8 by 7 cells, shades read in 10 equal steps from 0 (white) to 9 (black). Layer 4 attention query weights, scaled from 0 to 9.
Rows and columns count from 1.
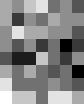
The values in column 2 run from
1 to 8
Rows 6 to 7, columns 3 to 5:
3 5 6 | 5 5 4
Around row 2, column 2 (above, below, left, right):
4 1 3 4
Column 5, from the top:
5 3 4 5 5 6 4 1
